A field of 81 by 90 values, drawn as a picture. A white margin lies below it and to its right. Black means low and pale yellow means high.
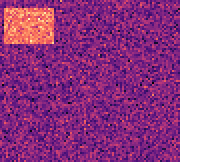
In the top left lies a patch that is higher than the rest. The ninth with the highest average is the top left. Neither half mirrors the other. Overall the values sit about 40% of the way up the scale.
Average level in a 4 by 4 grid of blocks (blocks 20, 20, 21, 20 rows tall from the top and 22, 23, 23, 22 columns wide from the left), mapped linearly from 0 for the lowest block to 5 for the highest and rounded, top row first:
5100
1000
0000
0000
